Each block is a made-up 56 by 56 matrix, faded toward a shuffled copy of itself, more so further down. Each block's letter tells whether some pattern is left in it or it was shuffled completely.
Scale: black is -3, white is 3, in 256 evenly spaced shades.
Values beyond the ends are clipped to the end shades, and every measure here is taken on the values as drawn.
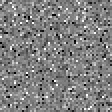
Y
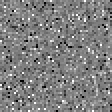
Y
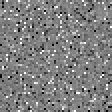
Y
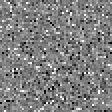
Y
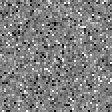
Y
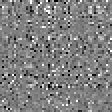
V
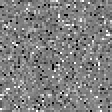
Y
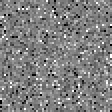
Y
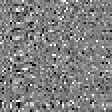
V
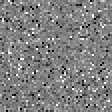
Y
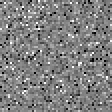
Y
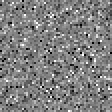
Y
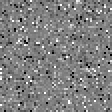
Y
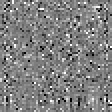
V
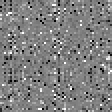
V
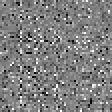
V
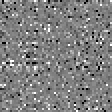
V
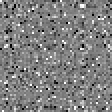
V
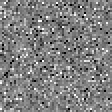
Y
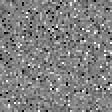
Y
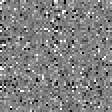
V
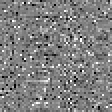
V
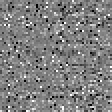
V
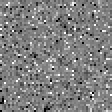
Y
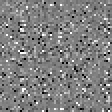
V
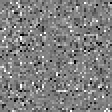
V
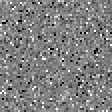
Y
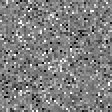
Y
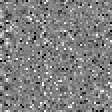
V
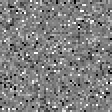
Y
